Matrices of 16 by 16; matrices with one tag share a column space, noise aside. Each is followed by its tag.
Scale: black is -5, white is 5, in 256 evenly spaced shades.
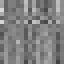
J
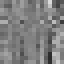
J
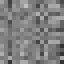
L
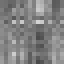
J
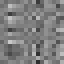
L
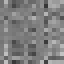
L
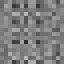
L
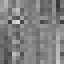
J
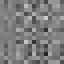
L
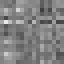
J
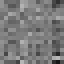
L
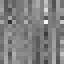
J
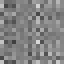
L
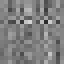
J
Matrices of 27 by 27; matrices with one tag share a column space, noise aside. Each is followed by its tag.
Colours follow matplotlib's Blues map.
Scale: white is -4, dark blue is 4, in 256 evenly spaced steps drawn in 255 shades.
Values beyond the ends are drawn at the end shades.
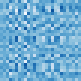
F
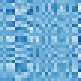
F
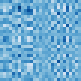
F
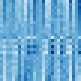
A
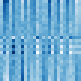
A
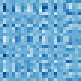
F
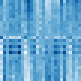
A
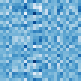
F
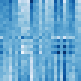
A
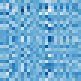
F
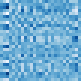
F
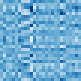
F
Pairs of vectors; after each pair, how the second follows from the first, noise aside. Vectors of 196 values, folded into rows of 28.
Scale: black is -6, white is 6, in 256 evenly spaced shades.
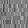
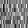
scaled up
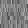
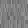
shrunk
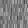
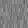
shrunk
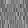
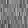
sign-scrambled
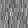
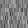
negated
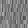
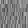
reversed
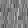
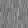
shrunk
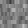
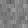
shrunk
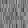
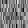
scaled up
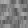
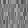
sign-scrambled
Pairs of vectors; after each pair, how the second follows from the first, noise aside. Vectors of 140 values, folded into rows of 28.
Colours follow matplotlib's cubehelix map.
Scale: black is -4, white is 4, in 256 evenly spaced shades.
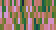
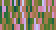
negated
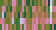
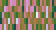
shuffled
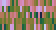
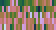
negated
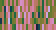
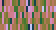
shuffled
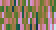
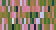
shuffled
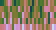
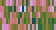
shuffled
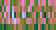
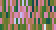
shuffled
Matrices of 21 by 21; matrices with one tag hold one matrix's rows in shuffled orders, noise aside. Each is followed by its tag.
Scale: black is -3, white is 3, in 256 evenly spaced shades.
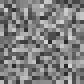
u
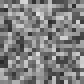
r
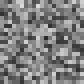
r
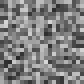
r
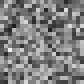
r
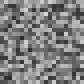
r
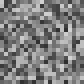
u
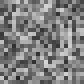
u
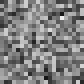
r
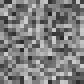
r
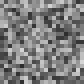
r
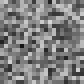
r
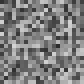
u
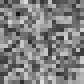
r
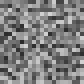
r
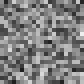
r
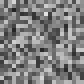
u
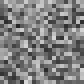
r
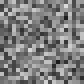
u
